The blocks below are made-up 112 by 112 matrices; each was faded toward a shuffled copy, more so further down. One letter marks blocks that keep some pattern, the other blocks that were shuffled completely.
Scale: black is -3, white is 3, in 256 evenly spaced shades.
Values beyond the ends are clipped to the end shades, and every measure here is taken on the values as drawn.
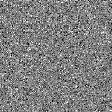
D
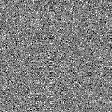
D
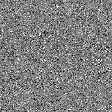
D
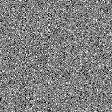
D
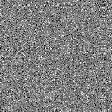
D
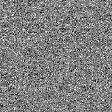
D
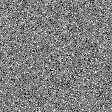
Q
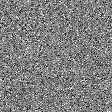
Q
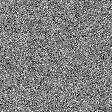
Q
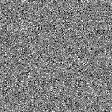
D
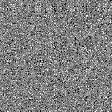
D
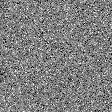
Q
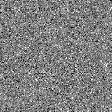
D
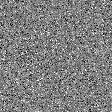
Q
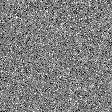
Q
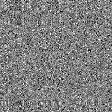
D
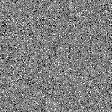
D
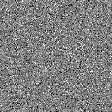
D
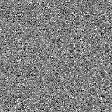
D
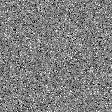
Q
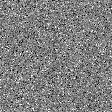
Q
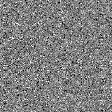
D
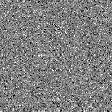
D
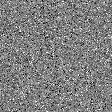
Q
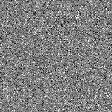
D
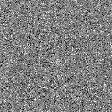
D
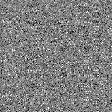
D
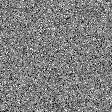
Q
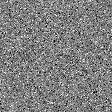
Q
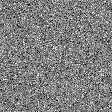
Q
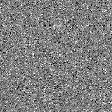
D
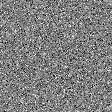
Q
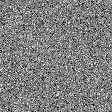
Q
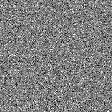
D
